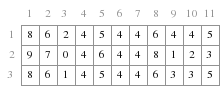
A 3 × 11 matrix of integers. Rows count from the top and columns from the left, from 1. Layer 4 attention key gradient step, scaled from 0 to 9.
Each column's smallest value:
8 6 0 4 5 4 4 6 1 2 3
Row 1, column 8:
6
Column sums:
25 19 3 12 16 12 12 20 8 9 13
